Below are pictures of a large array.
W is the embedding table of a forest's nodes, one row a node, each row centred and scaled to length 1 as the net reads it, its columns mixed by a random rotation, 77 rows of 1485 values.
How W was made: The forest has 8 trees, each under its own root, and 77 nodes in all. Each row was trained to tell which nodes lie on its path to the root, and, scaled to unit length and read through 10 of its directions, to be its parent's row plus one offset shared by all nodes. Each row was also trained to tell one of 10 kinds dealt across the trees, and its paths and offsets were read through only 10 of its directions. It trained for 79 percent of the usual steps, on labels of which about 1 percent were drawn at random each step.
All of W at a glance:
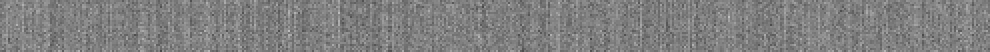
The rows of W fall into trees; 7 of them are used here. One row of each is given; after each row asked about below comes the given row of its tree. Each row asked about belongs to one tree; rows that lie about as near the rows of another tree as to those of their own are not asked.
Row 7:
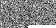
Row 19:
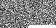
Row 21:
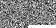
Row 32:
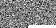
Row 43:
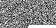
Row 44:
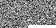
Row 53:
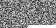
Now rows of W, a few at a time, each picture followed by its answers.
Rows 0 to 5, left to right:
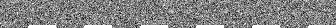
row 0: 32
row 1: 53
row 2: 19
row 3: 43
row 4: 32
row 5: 53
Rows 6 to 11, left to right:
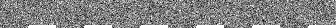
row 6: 19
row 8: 43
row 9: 19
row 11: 19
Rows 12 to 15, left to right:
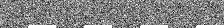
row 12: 44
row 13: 53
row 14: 7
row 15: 43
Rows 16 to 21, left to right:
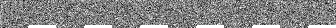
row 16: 19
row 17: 53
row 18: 53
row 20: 21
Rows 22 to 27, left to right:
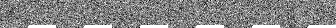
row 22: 43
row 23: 53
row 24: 32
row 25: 53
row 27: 53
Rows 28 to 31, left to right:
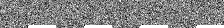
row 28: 32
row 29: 19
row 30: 53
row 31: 19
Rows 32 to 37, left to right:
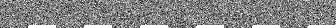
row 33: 43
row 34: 32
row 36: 32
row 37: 53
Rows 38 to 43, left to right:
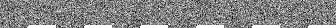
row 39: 32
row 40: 7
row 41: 19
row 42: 32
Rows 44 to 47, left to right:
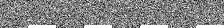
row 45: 32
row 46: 32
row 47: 21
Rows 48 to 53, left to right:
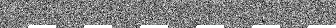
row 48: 44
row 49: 53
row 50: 19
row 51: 43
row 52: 43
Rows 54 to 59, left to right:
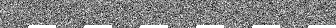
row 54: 19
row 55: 43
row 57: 21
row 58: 21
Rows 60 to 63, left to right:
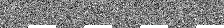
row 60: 44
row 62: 19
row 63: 44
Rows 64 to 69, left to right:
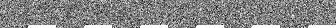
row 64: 43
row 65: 43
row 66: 32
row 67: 43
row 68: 53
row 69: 7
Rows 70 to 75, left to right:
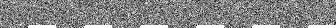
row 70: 32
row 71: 19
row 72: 43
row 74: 44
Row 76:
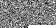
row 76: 21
